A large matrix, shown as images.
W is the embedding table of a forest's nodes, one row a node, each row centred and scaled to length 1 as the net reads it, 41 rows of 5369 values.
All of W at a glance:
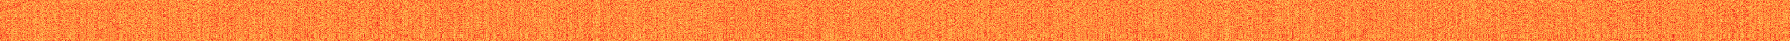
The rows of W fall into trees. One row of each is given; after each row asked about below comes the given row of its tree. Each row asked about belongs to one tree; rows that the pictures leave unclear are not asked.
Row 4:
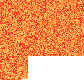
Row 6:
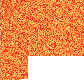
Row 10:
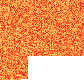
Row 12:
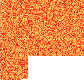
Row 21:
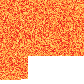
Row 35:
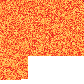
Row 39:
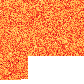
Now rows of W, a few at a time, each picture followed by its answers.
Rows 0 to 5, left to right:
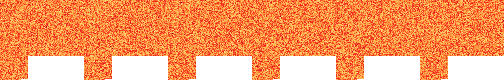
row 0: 6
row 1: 10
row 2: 10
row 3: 21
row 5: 39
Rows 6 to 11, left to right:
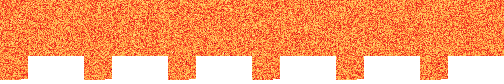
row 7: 21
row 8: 12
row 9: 35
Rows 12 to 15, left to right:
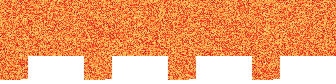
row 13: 21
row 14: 10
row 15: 39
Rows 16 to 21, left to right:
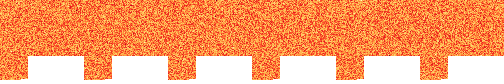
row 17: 6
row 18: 6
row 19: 21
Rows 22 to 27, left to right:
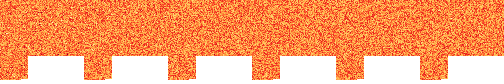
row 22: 6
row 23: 4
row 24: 10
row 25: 6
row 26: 39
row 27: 4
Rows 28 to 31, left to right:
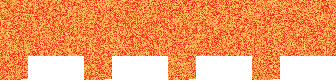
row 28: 12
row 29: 10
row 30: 35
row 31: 10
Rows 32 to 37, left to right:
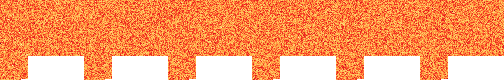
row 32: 21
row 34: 35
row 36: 35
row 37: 35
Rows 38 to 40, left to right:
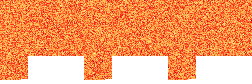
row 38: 10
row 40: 6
